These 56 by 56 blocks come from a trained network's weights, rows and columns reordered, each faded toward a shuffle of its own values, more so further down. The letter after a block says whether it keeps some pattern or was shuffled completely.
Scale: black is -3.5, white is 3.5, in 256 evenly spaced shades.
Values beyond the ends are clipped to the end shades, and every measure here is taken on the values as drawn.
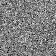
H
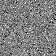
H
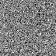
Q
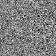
Q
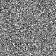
Q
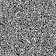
H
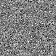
H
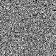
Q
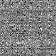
Q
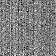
Q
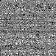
Q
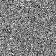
H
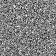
H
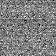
Q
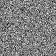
H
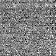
Q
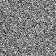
Q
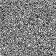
H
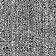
Q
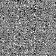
Q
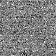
Q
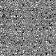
Q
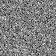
H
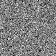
H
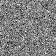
H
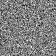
H
